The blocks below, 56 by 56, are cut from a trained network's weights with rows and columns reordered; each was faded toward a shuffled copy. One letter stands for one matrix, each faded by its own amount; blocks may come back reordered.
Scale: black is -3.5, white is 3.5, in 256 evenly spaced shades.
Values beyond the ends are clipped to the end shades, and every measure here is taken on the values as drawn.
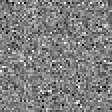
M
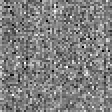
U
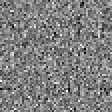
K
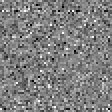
M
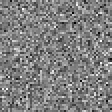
K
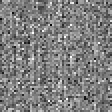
U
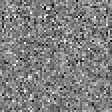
M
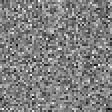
K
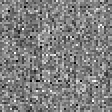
U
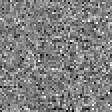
M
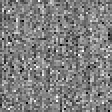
U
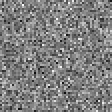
K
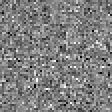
M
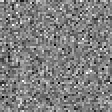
M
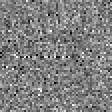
M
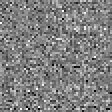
M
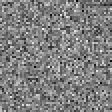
K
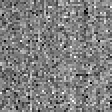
U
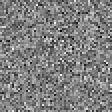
K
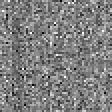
U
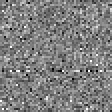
M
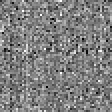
U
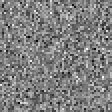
K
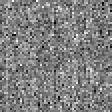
U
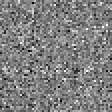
M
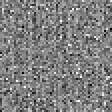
U
